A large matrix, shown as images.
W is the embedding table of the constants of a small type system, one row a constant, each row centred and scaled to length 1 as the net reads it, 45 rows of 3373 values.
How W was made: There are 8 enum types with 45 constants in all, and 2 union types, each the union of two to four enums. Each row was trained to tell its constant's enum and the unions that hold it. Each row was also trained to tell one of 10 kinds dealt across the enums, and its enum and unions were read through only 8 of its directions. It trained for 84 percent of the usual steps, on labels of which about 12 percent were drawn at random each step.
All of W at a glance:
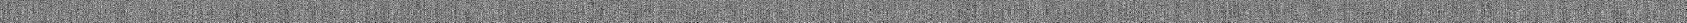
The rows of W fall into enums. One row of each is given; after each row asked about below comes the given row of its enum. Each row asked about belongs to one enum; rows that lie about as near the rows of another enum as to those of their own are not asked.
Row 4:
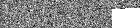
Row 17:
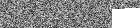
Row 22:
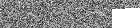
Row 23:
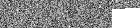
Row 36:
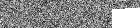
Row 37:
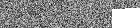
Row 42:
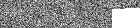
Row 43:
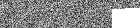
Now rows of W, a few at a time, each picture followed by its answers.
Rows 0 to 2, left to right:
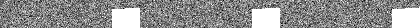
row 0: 4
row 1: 42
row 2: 43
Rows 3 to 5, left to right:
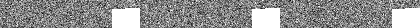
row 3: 22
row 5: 36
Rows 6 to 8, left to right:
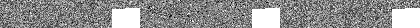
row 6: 17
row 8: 4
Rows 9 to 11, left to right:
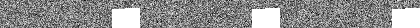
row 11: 23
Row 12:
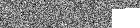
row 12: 17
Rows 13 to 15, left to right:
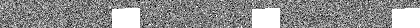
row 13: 43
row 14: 22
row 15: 43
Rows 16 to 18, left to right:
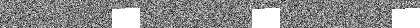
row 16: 43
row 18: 4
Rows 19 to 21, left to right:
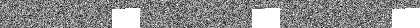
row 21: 36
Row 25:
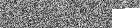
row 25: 17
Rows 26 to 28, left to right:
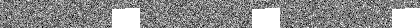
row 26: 17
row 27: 36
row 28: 17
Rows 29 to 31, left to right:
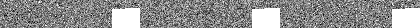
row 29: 37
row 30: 4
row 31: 22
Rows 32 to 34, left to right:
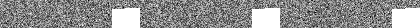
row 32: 23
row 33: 17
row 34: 36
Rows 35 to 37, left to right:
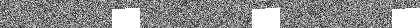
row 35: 22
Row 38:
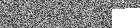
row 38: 4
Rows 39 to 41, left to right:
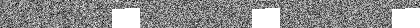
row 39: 4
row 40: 36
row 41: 37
